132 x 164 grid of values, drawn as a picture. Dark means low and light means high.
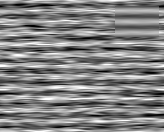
The values follow a bell shape. In the top right lies a patch that is calmer than the rest. Horizontal stripes repeat 12 times down the table. There is no overall slope.
